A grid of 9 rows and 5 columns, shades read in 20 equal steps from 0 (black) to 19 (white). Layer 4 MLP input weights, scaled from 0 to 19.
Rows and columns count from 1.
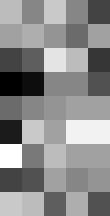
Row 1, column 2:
10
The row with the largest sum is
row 7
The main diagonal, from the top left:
14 13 17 10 12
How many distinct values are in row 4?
4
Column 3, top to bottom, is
15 11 17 10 11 12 14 12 7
